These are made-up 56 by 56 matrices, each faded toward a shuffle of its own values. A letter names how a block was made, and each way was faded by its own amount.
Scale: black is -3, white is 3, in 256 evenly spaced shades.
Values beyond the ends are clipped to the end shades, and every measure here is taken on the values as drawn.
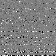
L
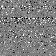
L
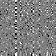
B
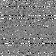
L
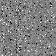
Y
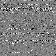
L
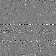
L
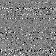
L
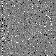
Y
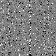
Y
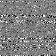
L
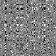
B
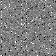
Y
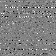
L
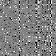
B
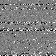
L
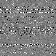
L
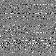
L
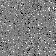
Y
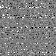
L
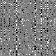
B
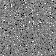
Y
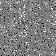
Y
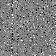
Y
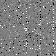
Y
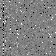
Y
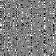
B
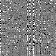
B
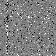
Y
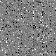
Y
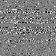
L
